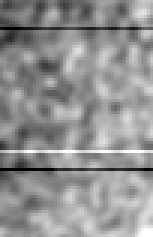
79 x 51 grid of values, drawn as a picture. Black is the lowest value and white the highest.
The field climbs toward the bottom right. The ninth with the lowest average is the top left. Rows 10, 51 and 57 differ from the rows beside them. The halves do not mirror each other.
